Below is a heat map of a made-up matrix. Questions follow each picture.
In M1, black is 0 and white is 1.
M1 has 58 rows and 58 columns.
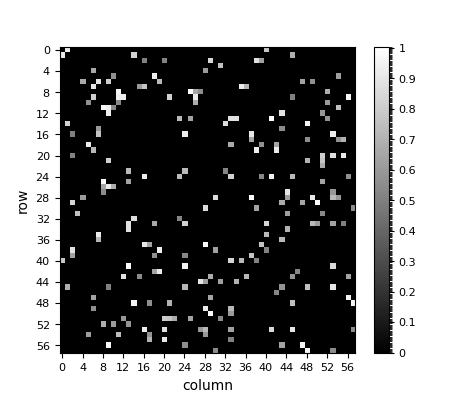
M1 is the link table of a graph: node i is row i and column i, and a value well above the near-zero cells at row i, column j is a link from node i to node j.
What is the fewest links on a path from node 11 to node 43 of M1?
3
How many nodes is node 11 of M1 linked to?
4
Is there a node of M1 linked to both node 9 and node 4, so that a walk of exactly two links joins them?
yes
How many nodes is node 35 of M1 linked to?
2
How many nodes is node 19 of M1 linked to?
3
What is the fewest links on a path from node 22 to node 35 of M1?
6
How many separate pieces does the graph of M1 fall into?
1
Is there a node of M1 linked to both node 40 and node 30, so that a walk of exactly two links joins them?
yes
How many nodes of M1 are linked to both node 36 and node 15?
2
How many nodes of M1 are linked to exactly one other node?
3
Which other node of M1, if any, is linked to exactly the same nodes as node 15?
node 36
